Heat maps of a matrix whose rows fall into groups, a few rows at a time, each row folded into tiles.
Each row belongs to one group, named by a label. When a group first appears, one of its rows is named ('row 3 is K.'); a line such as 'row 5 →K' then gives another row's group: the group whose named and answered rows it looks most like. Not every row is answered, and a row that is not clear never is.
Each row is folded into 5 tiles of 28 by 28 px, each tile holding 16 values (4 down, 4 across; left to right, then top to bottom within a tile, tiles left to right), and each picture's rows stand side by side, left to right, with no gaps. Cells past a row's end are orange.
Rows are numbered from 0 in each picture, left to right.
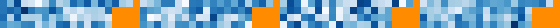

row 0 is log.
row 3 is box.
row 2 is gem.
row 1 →box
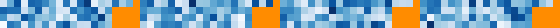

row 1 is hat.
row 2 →log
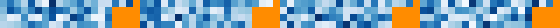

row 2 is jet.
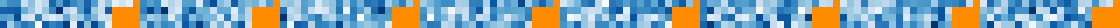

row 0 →log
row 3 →box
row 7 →gem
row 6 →box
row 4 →box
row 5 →gem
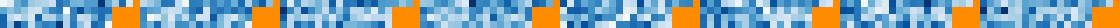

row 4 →jet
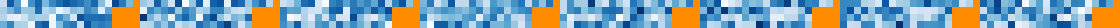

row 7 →jet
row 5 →log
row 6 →log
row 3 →hat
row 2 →box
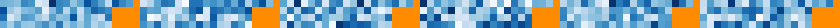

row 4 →box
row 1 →box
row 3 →jet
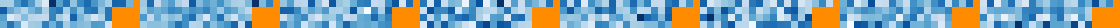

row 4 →gem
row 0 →box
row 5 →jet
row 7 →hat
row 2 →gem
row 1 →hat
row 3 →jet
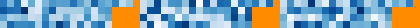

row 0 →log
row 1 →gem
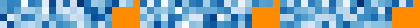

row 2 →gem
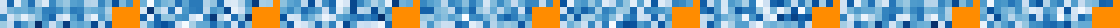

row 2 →gem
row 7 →jet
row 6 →hat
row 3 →gem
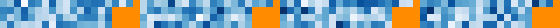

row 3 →gem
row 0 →gem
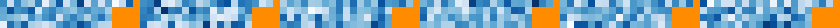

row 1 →log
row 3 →box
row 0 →jet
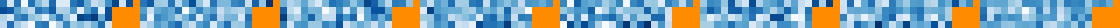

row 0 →gem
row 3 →jet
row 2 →box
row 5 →hat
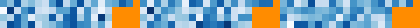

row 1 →jet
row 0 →jet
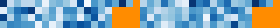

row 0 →jet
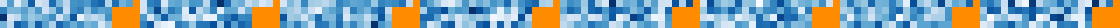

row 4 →hat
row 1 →gem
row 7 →hat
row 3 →log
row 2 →box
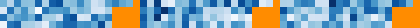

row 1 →log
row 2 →box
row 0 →jet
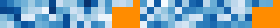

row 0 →log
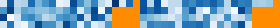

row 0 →gem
